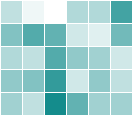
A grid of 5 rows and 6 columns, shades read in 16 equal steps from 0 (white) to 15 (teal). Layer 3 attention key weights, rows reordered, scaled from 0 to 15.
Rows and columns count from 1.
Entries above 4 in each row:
3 4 4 4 5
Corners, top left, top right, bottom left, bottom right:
4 12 6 6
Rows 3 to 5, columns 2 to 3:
4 11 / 8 13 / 4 15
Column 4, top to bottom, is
5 3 7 3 10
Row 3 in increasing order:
3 4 5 6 7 11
